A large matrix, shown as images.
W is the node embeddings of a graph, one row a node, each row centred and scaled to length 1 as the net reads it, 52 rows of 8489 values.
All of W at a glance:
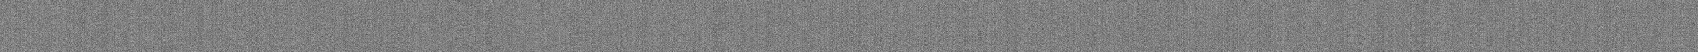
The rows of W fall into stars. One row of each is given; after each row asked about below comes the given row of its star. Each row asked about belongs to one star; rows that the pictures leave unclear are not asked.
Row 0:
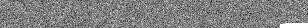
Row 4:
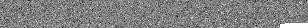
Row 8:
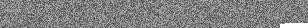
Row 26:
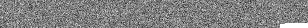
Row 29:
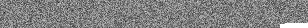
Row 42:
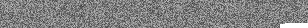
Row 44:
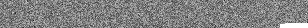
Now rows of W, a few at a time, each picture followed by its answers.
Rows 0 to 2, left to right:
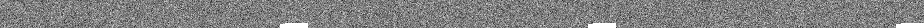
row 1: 0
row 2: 29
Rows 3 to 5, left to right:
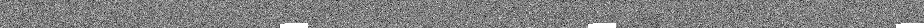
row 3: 29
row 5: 8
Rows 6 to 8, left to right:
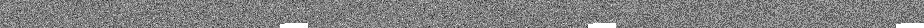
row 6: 26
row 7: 4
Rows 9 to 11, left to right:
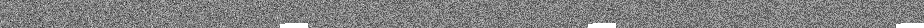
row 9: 8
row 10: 26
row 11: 29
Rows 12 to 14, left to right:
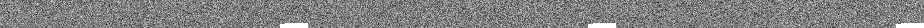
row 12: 26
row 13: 42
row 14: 29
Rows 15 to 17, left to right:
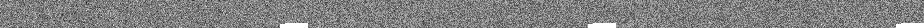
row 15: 0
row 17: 44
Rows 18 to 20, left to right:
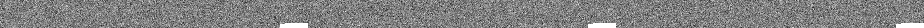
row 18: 26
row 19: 42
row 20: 29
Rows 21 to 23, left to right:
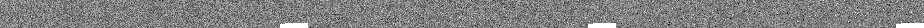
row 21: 42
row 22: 8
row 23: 8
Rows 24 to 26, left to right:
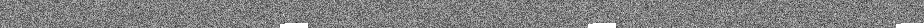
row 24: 29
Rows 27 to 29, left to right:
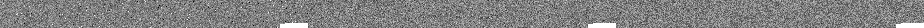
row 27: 8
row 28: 29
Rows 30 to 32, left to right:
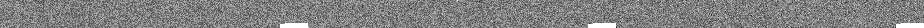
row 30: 0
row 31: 44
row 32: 29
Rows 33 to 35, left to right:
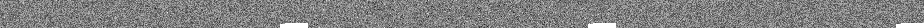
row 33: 44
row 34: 42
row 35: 42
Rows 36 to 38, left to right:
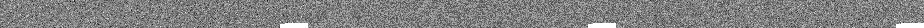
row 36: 4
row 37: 44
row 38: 0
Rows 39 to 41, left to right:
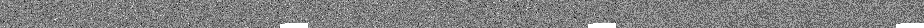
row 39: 44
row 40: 44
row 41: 26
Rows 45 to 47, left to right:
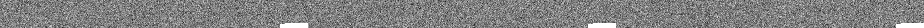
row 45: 26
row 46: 8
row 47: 0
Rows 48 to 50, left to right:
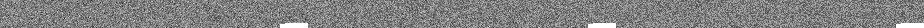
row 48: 8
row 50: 4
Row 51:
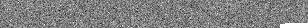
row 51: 42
